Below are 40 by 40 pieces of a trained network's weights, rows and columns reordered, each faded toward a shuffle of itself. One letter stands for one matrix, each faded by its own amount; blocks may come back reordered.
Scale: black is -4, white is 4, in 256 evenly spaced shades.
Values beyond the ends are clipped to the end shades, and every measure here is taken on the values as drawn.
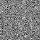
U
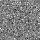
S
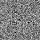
U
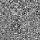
U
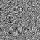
U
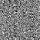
U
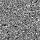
S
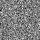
S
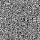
U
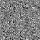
U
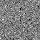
S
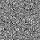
U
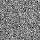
S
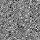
U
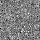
S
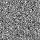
S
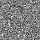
S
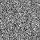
S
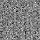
U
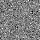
S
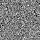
S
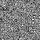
S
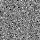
S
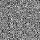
U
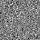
U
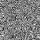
U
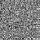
U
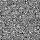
S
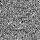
S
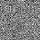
U
